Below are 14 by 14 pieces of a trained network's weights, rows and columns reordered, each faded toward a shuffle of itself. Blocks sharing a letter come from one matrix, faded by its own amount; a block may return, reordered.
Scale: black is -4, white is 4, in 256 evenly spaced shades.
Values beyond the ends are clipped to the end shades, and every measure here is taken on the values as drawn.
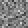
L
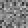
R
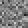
L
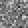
L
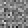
L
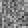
L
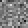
R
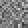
L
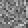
L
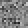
R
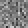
R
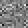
R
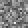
L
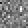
R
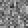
L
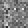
R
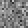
L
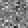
R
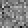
R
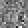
R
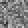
L
